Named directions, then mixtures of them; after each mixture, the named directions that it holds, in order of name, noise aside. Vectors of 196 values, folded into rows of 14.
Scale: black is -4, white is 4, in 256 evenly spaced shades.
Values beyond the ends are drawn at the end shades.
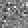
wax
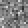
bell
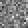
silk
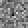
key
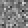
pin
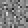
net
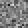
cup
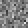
bell, net, silk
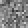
bell, key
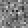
bell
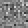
net, pin, wax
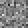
cup, key, wax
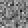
cup, silk, wax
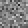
net, silk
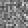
pin, silk, wax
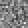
bell, cup, net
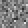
bell, silk, wax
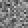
cup, key, wax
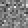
silk, wax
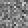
cup, pin, wax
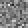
cup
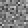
net, silk, wax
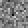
key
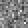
bell, silk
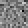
bell, cup, pin
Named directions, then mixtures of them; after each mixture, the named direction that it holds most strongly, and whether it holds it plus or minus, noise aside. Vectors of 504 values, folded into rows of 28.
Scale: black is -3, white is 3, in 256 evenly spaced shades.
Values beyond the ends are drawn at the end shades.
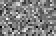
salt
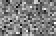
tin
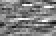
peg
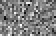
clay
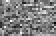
tin, minus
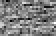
peg, minus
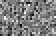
clay, minus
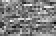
peg, plus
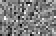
clay, minus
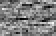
peg, minus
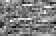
peg, plus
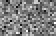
tin, plus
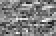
peg, plus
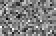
salt, minus
